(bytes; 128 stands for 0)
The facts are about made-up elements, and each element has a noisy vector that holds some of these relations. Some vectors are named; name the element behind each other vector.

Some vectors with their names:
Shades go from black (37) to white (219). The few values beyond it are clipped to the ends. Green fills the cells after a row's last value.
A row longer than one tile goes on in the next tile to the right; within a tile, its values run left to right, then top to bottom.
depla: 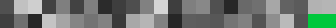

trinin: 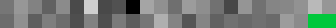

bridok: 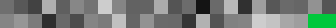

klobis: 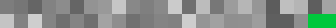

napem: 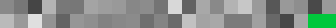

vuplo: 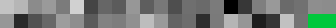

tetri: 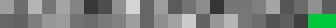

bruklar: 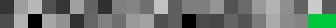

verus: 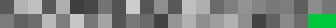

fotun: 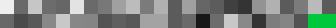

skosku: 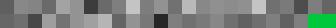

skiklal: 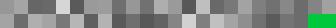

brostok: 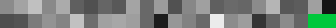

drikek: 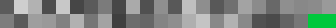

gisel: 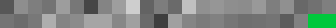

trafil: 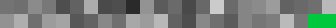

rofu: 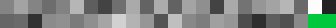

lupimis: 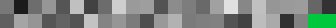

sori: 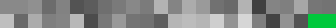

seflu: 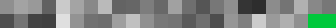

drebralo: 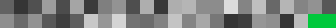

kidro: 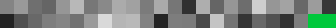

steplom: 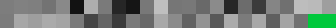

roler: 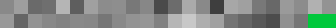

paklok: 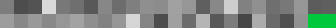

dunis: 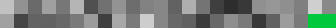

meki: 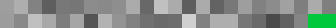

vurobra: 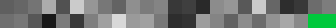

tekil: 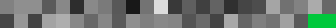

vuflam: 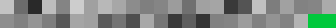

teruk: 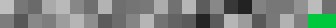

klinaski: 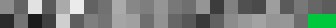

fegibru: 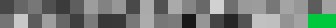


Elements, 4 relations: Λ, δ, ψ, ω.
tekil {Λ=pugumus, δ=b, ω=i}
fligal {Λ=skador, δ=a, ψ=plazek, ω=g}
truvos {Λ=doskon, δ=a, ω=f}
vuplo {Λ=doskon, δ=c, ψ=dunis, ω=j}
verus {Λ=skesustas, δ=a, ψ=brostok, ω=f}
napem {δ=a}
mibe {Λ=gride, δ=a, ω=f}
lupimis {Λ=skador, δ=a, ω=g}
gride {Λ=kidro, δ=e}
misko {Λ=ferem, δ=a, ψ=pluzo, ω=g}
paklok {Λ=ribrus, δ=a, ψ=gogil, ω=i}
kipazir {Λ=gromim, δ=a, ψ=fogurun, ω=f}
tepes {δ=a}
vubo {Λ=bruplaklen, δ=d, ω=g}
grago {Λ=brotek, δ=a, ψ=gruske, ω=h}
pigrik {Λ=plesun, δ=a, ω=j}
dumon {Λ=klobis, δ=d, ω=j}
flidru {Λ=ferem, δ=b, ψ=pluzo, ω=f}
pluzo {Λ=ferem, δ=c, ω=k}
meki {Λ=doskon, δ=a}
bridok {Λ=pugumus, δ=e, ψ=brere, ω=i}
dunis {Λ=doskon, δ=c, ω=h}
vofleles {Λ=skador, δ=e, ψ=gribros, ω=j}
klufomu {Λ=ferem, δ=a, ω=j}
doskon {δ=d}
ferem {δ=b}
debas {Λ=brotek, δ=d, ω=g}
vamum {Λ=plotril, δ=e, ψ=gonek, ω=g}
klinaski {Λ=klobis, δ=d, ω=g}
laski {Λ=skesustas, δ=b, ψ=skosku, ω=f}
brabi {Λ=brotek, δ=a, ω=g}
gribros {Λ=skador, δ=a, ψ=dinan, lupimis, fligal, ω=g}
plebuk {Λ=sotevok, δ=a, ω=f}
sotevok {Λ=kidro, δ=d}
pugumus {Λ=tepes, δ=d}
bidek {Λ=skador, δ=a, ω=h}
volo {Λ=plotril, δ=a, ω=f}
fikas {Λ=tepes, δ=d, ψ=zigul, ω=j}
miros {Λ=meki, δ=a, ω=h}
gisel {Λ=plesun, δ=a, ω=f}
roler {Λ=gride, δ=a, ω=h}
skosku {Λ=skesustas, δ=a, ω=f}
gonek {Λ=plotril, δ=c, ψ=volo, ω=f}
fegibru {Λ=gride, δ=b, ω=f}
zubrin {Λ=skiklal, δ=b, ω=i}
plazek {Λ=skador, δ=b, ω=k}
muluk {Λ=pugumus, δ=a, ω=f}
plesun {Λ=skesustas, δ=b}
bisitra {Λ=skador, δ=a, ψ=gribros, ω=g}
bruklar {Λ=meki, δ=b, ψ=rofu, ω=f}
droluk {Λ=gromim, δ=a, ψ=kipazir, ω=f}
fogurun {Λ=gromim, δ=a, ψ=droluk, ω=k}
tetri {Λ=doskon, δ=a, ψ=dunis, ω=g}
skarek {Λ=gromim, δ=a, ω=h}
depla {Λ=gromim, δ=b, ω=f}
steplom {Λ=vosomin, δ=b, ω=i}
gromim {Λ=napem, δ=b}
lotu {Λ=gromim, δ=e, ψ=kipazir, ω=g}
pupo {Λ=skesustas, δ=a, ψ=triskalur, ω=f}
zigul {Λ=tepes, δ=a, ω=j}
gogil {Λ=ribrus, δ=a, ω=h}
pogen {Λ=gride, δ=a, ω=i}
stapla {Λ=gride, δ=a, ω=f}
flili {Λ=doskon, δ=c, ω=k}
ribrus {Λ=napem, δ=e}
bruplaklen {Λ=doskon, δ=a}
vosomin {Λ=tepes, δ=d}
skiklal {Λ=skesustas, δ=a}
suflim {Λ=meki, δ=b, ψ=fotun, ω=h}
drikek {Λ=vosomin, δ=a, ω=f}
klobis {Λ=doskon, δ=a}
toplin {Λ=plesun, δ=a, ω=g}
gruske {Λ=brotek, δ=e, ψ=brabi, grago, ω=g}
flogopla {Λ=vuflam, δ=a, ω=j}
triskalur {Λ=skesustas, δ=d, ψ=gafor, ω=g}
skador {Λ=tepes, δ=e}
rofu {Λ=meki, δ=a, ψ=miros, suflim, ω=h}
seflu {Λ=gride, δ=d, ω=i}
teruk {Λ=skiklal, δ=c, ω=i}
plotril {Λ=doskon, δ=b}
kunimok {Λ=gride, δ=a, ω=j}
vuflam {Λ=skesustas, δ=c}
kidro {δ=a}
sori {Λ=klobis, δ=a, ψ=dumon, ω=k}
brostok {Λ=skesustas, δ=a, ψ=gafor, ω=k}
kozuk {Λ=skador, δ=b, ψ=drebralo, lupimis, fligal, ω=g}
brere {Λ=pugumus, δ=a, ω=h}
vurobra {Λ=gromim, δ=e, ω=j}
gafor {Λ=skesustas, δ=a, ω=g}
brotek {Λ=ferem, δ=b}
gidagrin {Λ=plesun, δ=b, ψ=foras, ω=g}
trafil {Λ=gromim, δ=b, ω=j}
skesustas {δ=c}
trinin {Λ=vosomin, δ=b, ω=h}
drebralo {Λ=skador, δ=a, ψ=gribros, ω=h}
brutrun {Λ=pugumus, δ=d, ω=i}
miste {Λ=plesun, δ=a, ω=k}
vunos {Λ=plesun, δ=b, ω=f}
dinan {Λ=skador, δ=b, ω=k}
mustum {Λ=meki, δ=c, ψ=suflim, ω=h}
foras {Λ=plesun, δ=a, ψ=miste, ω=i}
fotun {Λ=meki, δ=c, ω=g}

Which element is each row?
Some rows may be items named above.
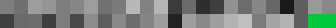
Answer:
lotu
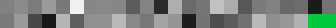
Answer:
fikas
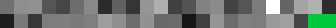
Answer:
plazek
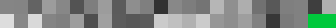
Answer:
zigul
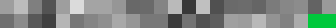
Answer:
doskon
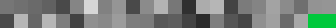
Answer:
plesun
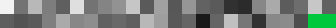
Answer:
fotun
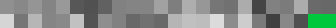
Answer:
sori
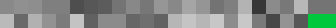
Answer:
sori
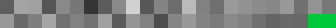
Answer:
truvos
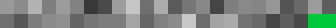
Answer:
tetri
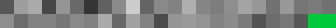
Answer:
truvos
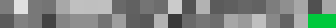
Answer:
vosomin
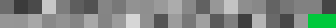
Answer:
paklok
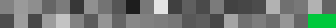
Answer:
tekil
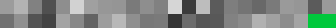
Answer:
doskon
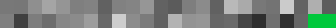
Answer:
grago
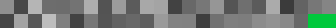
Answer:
gidagrin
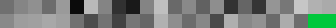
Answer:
steplom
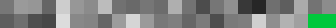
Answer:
seflu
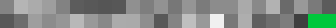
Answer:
fogurun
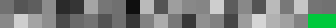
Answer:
dinan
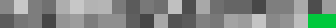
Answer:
vosomin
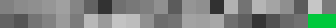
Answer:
skarek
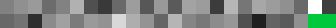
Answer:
rofu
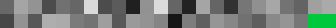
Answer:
gromim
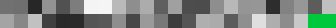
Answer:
gride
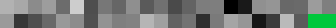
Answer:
vuplo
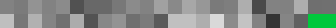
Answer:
sori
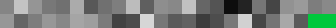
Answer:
gonek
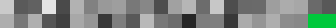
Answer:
pluzo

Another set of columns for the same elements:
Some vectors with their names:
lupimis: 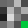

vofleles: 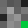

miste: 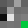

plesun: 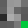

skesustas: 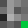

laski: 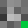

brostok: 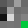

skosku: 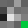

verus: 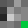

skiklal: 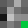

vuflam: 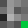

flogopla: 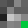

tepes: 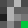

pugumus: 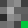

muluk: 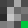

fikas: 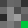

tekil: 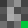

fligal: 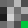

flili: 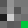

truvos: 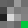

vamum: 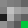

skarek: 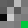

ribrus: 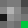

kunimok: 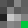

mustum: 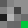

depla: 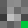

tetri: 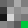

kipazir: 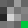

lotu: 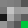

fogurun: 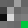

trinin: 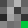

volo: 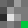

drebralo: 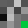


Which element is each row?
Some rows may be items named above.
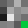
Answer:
gafor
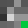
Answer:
foras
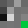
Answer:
brostok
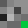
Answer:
mustum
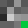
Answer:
paklok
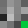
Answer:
debas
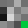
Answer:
misko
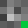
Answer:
teruk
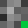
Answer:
vosomin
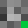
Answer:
flidru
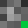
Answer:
brutrun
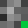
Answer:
pugumus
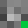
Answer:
bruklar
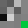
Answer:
rofu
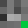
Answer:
vuplo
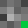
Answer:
seflu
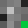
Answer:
skador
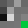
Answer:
brostok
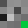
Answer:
dunis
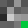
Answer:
paklok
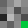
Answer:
suflim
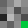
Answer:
suflim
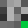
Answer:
kozuk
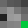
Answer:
vurobra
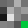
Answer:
toplin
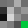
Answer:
misko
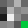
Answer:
brabi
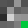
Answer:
pogen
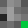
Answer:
sotevok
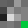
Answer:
truvos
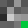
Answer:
paklok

